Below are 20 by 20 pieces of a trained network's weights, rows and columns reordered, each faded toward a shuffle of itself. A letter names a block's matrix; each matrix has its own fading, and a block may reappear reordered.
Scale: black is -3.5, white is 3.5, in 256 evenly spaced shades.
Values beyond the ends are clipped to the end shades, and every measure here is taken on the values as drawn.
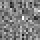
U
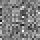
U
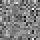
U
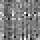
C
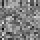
U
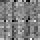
C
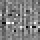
C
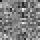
U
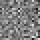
U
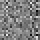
U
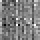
C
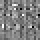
C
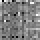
C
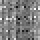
C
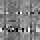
C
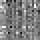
C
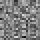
U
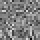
U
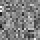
U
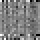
C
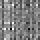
C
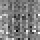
C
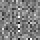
U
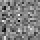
U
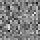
U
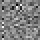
U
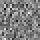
U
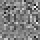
U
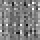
C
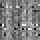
C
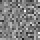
U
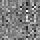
U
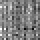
C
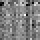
C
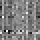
C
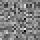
U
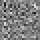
U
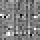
C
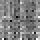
C
